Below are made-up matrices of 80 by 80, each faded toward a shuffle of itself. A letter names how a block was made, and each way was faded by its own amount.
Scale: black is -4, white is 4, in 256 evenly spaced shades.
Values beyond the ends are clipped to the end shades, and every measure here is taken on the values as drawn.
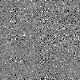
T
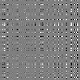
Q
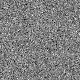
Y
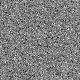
Y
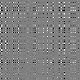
Q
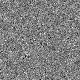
Y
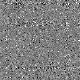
T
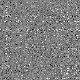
T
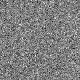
Y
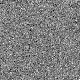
Y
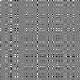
Q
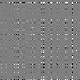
Q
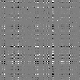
Q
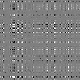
Q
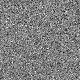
Y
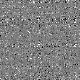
T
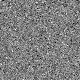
Y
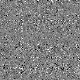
T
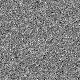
Y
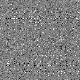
T
